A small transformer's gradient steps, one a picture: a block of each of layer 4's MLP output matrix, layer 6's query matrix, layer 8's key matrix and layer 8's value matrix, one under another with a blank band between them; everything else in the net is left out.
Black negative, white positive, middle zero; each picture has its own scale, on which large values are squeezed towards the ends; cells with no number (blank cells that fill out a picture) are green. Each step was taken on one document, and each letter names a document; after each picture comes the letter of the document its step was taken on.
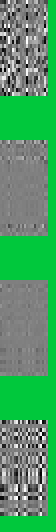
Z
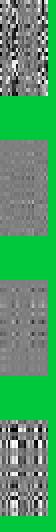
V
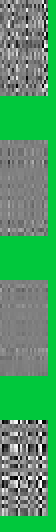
Z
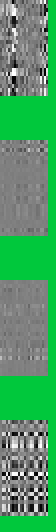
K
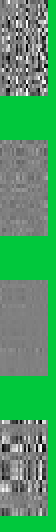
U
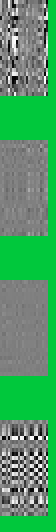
K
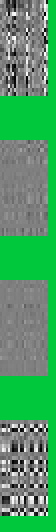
K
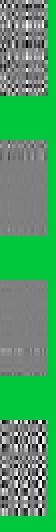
Z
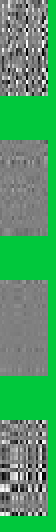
U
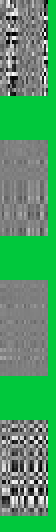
K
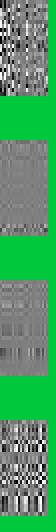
Z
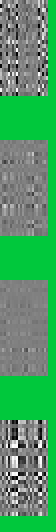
V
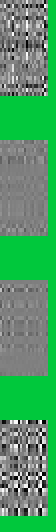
Z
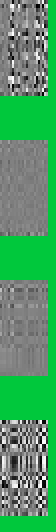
Z
